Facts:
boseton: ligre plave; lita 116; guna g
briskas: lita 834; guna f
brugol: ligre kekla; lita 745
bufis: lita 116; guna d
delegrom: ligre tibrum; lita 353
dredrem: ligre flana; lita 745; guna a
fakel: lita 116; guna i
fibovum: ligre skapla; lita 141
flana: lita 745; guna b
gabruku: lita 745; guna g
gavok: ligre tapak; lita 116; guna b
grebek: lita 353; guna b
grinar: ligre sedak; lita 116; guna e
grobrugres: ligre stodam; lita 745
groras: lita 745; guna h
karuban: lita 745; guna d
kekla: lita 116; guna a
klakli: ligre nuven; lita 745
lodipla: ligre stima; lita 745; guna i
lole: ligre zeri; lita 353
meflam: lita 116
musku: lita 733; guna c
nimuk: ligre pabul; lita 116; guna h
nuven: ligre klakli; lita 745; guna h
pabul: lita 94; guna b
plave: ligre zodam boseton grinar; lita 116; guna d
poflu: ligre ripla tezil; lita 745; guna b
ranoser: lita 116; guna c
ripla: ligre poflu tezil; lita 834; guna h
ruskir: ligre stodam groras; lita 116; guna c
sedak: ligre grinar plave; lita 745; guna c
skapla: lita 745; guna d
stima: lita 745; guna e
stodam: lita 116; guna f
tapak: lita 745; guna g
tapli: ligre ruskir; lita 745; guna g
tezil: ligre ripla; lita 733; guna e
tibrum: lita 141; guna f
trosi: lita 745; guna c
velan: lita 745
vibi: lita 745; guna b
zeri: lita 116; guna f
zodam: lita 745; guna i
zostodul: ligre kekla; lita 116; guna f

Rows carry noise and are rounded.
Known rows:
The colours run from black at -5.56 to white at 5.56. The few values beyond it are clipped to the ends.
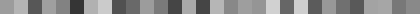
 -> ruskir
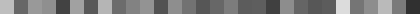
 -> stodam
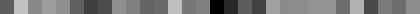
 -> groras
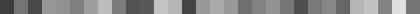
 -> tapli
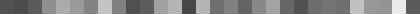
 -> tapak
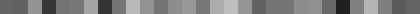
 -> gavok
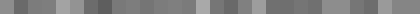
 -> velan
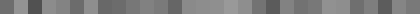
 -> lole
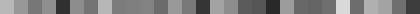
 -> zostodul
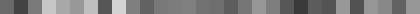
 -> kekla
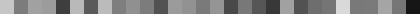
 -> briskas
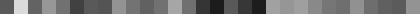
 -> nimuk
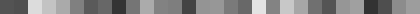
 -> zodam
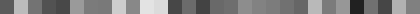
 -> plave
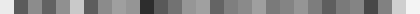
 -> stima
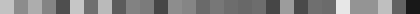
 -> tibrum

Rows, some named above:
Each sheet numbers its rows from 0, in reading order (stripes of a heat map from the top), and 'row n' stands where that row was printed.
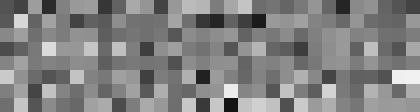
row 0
grebek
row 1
nimuk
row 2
fibovum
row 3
dredrem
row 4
fibovum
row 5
grinar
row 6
klakli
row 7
sedak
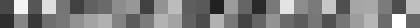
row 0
nuven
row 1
boseton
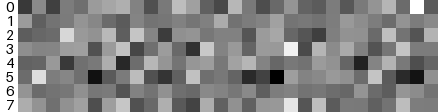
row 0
boseton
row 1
velan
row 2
dredrem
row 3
musku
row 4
gavok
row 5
ripla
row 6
meflam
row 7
ranoser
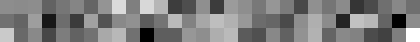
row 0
bufis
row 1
poflu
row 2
tezil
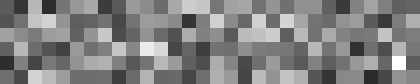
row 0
pabul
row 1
lodipla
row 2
trosi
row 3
plave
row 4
boseton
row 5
fakel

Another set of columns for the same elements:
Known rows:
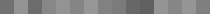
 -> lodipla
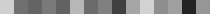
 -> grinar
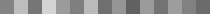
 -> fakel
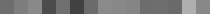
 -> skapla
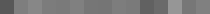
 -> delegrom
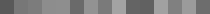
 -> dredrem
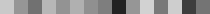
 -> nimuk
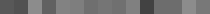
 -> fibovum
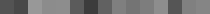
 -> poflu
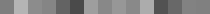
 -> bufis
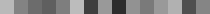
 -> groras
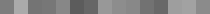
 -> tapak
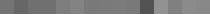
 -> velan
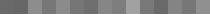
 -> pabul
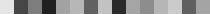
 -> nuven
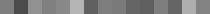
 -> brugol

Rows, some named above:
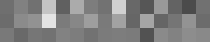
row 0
ruskir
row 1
kekla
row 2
velan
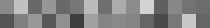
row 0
boseton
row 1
tibrum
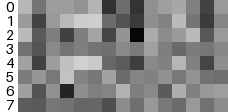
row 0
tezil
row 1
ripla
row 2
stima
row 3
pabul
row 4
ripla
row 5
meflam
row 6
klakli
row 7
grebek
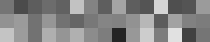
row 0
sedak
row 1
gavok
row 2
nimuk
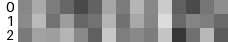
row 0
plave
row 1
boseton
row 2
zostodul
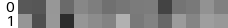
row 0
fibovum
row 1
klakli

